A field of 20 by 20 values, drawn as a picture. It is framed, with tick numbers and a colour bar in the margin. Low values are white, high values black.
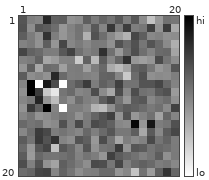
Values change most from cell to cell in the middle left. Neither half mirrors the other. In the middle left lies a patch that is rougher than the rest. Fine speckle covers the field. No row or column stands out. There is no seam. No regular stripes run through it.
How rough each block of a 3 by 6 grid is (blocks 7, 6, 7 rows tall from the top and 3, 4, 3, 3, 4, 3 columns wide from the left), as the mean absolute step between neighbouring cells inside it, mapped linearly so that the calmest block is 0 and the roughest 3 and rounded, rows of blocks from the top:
0 1 1 1 1 1 | 3 3 0 1 0 1 | 0 1 0 1 1 0
